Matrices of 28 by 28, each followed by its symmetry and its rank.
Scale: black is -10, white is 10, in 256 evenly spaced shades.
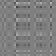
neither, rank one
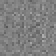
neither, rank five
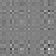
symmetric, rank two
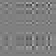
neither, rank one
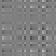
neither, rank one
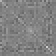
symmetric, rank five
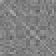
symmetric, rank five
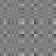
symmetric, rank one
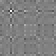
symmetric, rank two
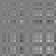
symmetric, rank one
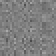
neither, rank five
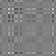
symmetric, rank one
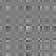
symmetric, rank one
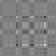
symmetric, rank one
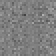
neither, rank five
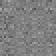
neither, rank five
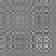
symmetric, rank two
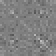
symmetric, rank five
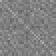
symmetric, rank five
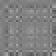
symmetric, rank two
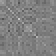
symmetric, rank five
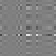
neither, rank one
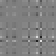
symmetric, rank one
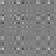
symmetric, rank two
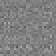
neither, rank five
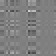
neither, rank one
